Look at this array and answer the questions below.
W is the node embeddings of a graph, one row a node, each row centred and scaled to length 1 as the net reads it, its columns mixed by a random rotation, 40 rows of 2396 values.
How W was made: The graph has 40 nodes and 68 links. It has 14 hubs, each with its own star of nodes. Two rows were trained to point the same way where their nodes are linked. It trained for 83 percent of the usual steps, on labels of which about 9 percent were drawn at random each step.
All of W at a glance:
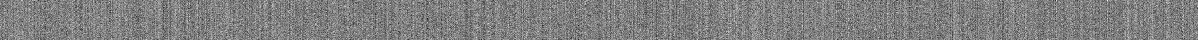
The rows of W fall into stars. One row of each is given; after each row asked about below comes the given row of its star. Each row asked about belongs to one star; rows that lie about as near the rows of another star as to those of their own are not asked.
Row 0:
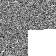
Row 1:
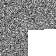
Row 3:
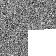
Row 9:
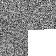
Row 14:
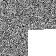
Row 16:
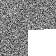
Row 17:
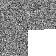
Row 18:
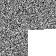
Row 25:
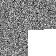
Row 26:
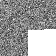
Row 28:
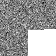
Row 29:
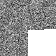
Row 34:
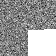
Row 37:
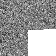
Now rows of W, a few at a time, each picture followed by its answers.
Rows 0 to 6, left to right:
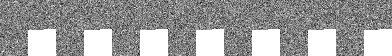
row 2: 17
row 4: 9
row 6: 14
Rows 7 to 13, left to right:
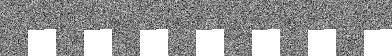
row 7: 29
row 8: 1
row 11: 0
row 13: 29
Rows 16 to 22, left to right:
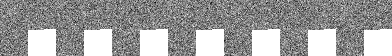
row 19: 28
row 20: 37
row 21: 18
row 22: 26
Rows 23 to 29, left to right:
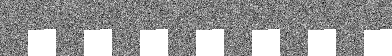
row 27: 14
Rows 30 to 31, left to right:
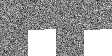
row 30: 16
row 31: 34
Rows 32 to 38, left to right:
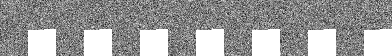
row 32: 3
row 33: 9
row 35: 37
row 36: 17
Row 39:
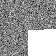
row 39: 25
